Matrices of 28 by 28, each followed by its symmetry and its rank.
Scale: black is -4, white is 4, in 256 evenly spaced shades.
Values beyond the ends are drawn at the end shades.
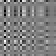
neither, rank one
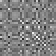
symmetric, rank three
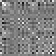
symmetric, rank three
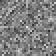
symmetric, full rank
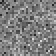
symmetric, full rank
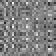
neither, rank three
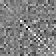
symmetric, rank five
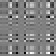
neither, rank one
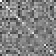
symmetric, rank five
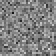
symmetric, full rank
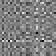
neither, rank three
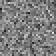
neither, full rank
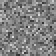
neither, full rank
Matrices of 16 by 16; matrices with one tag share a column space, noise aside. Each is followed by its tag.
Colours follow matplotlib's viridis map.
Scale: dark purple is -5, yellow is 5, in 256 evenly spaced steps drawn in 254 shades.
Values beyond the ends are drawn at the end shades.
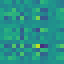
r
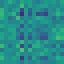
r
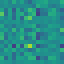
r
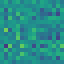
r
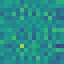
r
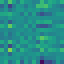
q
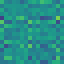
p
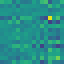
p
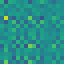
p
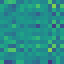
q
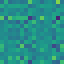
p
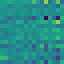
p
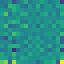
q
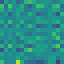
q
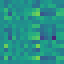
r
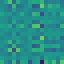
q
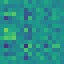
r
